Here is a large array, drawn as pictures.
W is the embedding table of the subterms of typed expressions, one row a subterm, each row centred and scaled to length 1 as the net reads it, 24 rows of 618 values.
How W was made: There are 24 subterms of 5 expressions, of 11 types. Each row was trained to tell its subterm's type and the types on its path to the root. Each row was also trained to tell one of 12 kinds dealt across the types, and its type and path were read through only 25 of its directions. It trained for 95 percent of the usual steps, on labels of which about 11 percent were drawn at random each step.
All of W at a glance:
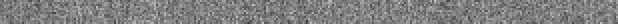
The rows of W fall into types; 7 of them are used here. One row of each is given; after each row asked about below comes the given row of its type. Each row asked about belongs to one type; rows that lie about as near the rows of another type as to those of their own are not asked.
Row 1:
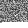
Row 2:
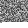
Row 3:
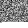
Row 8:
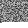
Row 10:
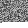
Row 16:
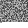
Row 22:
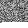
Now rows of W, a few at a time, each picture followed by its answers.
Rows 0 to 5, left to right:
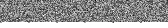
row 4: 10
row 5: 22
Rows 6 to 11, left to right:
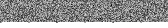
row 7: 16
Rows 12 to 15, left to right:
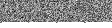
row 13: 2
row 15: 10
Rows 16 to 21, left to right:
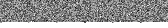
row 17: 1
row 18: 3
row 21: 8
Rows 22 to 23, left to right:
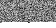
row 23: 8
